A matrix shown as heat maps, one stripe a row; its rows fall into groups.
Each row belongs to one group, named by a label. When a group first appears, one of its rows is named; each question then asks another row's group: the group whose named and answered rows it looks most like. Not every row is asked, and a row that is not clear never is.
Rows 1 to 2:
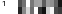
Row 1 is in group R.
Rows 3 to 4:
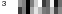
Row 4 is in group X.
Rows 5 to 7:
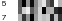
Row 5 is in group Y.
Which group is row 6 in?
R
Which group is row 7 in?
Y
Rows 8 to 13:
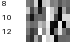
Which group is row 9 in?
Y
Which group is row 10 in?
Y
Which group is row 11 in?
X
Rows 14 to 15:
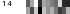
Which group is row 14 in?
R
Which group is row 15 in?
Y
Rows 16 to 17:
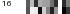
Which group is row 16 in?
X
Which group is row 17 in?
R
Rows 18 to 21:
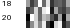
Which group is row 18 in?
X
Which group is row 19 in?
R
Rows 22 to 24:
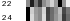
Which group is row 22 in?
Y
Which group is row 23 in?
R
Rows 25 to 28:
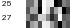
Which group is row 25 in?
Y
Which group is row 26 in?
R
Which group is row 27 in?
X
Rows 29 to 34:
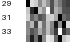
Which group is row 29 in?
R
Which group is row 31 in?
Y
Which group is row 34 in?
Y
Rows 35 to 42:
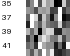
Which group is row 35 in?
Y
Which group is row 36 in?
X
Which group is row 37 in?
R
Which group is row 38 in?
R
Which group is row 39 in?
Y
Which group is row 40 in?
X
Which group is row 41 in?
X
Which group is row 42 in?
Y
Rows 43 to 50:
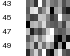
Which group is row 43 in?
X
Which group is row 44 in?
R
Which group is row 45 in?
X
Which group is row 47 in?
Y
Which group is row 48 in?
Y
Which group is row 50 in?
R
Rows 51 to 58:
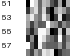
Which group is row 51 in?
R
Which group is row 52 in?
R
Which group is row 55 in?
X
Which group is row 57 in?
X
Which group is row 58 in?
Y
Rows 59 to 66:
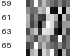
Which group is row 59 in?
R
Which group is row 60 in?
X
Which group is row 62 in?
Y
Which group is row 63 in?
Y
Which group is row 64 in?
X
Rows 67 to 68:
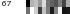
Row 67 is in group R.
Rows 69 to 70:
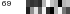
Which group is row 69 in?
Y
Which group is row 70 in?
R
